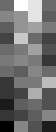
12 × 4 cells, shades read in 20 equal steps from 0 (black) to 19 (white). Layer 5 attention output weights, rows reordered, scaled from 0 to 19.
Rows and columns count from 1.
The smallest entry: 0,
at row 12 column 1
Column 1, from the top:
8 10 7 5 8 9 8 4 4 2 4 0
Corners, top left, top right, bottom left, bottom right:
8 8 0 2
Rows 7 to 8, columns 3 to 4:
10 8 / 9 14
